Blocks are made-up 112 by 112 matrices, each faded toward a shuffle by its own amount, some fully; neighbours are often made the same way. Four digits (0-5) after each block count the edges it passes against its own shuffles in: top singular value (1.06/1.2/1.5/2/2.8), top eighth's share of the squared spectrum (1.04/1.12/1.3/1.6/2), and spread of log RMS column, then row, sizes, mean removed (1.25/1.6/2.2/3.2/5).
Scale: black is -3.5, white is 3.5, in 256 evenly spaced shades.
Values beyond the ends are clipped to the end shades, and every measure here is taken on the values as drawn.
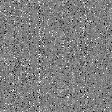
3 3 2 1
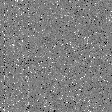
2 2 1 0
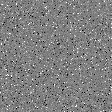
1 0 0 0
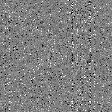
3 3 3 1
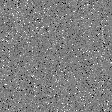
1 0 0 0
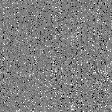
3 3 2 1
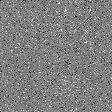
2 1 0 0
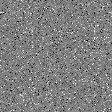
2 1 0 0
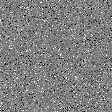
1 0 0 1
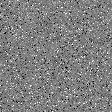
0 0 0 0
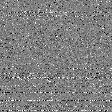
2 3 0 3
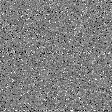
1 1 0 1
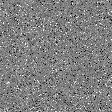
0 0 0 0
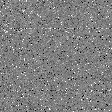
2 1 0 1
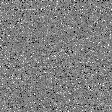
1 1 0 1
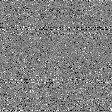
2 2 0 3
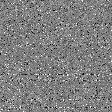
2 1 0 2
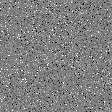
0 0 0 0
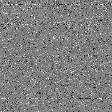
2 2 0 2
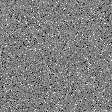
0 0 0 0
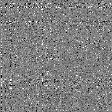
3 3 3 3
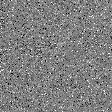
1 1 0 0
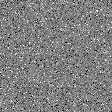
1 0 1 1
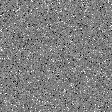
1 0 0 0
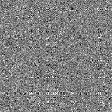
4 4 2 2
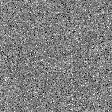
2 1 0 0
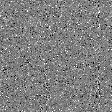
1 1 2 1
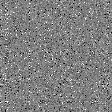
1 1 2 1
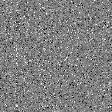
1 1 2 1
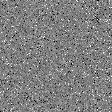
1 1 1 0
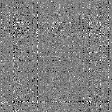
2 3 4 3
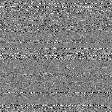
2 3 0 4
